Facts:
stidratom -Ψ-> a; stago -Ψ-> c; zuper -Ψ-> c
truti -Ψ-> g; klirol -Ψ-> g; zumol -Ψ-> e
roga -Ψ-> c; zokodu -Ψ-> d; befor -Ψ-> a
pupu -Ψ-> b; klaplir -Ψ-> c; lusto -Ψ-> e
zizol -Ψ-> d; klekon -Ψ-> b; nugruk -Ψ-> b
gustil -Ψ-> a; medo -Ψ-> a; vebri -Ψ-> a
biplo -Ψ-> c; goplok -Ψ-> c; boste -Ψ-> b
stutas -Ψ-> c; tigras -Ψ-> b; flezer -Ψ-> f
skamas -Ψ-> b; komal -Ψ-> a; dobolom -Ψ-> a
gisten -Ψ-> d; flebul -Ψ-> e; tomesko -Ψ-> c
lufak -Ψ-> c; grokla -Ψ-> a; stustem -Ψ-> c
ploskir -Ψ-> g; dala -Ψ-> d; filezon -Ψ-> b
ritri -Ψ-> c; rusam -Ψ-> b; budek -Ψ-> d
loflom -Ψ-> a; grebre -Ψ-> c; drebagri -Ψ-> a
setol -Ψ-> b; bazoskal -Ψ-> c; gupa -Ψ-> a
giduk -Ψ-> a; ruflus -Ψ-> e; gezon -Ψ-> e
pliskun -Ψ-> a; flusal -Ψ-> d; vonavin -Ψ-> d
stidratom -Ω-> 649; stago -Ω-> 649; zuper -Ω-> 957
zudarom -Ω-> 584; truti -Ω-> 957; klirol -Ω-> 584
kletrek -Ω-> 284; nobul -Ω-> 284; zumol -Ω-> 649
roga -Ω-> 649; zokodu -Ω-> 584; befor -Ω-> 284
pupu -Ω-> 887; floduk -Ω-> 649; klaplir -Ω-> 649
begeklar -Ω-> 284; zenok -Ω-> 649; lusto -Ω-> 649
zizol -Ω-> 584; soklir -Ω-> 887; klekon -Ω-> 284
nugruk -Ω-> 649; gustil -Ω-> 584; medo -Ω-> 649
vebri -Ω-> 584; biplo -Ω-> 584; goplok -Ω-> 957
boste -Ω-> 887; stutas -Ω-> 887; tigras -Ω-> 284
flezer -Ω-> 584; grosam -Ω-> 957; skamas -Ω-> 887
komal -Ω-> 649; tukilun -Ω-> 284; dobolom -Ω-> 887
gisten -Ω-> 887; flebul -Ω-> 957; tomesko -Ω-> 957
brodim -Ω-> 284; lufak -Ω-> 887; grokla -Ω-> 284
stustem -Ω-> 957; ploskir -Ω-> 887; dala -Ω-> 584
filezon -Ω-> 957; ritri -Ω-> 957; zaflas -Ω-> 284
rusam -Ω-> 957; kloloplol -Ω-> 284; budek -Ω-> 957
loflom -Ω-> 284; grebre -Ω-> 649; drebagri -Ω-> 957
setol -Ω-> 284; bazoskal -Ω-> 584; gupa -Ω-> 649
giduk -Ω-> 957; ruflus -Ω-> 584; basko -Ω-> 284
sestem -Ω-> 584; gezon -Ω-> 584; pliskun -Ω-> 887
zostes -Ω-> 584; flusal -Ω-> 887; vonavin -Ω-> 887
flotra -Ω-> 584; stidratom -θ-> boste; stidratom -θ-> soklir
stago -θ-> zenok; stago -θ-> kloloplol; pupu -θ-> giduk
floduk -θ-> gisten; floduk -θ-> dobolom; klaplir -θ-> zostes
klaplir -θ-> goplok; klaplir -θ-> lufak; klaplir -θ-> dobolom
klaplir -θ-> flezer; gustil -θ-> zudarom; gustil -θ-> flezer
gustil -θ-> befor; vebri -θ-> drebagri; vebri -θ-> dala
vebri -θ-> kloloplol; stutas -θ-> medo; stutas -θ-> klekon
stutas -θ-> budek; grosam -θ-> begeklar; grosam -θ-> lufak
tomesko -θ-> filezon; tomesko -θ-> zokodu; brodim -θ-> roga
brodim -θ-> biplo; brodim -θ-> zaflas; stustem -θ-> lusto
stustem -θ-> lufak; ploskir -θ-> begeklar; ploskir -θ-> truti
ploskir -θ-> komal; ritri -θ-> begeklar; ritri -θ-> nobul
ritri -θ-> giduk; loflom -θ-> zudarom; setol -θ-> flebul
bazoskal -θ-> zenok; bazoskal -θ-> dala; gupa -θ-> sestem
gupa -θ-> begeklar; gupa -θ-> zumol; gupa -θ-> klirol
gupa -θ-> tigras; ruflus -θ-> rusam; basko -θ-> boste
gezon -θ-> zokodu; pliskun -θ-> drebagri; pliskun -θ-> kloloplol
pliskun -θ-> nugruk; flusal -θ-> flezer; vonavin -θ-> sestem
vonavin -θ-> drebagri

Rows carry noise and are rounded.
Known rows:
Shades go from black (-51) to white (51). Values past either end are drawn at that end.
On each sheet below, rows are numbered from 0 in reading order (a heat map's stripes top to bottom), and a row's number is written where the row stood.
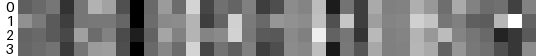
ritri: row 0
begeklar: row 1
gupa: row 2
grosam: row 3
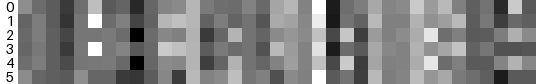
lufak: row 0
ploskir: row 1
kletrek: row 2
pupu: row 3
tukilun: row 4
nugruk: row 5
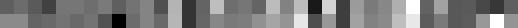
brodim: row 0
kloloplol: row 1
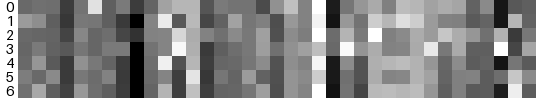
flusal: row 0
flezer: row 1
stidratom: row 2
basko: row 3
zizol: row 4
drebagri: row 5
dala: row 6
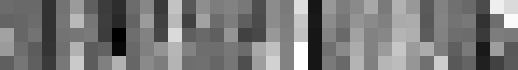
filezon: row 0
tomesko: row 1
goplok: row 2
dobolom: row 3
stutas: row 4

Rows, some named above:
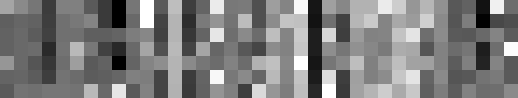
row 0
zudarom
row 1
ruflus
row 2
zaflas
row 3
tomesko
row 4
gisten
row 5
zaflas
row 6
setol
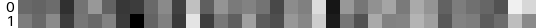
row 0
filezon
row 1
drebagri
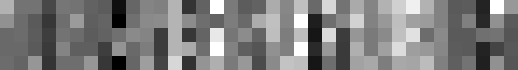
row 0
befor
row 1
gisten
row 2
zaflas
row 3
medo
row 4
rusam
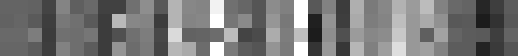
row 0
grebre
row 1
roga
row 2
budek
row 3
medo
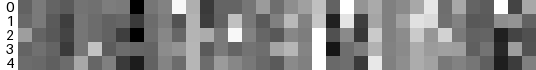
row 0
basko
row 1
klekon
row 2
lusto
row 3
skamas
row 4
stago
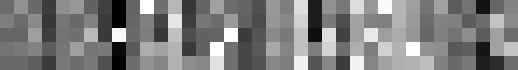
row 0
gustil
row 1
drebagri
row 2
flebul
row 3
loflom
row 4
klaplir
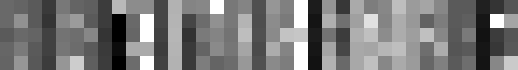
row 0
roga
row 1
zokodu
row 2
ruflus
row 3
biplo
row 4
gezon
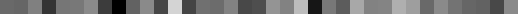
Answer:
zuper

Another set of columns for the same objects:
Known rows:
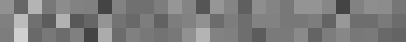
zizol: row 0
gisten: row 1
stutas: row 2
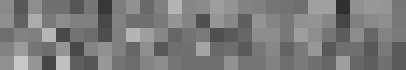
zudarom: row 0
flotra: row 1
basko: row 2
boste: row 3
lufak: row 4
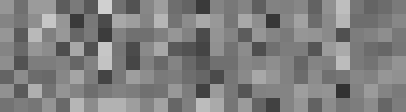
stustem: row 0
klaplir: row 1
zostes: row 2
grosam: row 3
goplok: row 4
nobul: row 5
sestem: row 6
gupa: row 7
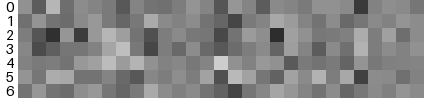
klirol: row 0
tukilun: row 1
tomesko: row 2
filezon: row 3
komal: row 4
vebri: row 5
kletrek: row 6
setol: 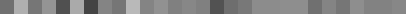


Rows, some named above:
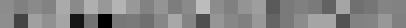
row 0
lusto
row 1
flezer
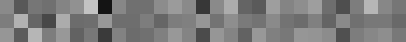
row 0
zokodu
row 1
skamas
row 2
zostes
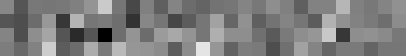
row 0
zuper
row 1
ritri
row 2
gustil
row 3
stidratom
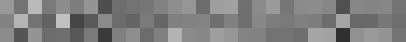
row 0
dala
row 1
dobolom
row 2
zudarom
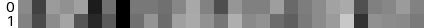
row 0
flezer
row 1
gustil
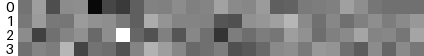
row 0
flusal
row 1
kloloplol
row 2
drebagri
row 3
basko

